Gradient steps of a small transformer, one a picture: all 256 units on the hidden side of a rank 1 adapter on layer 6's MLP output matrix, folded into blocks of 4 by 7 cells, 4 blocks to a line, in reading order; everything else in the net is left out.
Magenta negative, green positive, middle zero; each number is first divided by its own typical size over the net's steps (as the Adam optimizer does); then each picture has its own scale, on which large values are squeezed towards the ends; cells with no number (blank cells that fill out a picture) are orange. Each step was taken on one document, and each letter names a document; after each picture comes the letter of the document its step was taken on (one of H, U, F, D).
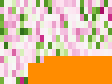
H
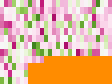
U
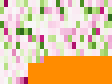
H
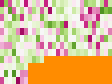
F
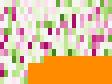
F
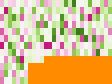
F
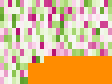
F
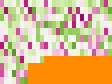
F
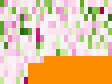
H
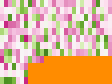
U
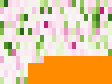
H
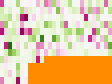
H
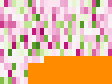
U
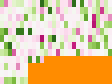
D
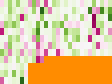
D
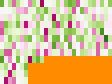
U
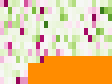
D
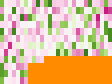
F
